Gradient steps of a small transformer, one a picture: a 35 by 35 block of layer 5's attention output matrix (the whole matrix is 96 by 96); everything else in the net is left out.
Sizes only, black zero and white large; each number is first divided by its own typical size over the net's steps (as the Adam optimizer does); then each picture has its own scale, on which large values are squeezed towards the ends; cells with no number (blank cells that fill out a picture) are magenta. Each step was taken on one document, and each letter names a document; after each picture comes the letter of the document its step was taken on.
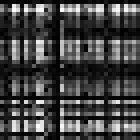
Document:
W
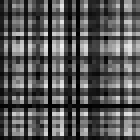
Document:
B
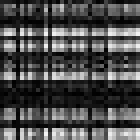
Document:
B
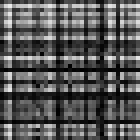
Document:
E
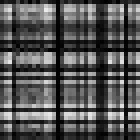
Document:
E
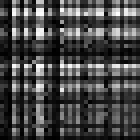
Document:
W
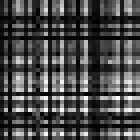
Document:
B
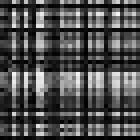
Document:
W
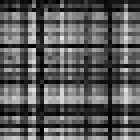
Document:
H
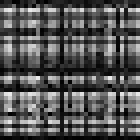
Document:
E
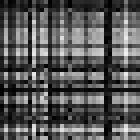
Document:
H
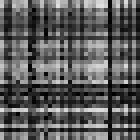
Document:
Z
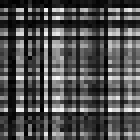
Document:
B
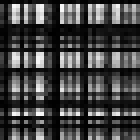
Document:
W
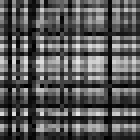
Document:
Z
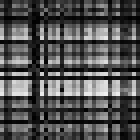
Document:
Z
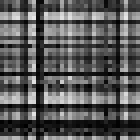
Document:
H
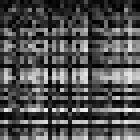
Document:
B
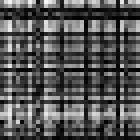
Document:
E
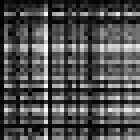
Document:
B
